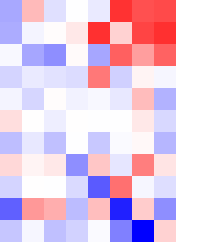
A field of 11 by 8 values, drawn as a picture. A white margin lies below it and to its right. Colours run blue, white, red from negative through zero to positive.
An odd patch, higher than its surroundings, sits in the top right. Neither half mirrors the other. The centre is the smoothest part. The top right is the ninth with the highest average.
